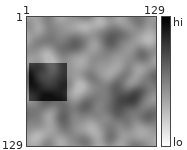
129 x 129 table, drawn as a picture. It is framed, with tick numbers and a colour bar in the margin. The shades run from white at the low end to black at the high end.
Roughest part: middle left. Ninth with the highest average: middle left. Histogram: skewed, a long tail of high values. Odd patch: higher, in the middle left.
